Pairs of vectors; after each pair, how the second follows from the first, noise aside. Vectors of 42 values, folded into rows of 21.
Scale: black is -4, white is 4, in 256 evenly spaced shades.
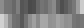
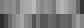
negated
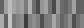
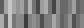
copied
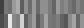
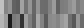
negated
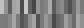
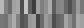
copied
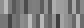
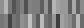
copied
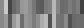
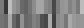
negated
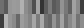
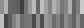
negated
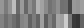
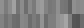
shrunk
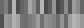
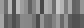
negated
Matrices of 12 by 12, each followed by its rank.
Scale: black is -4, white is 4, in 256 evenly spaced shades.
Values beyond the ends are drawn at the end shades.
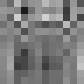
two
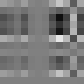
one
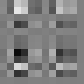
one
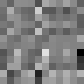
two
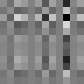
one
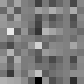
two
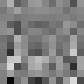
two
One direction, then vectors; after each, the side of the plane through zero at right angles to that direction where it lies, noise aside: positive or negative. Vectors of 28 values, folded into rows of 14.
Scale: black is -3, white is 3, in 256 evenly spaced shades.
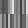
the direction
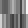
positive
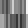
positive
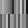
negative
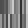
positive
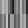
negative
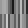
negative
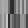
negative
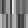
positive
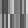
positive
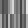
positive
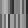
negative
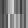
positive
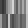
positive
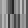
negative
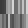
positive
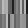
negative
